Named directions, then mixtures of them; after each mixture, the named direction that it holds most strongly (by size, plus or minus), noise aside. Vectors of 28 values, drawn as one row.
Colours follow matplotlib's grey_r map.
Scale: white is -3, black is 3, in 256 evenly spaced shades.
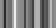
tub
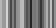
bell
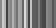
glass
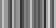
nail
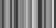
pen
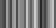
pen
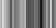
bell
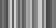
bell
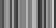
pen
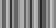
pen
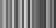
glass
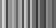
glass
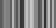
pen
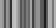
tub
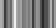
tub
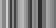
bell
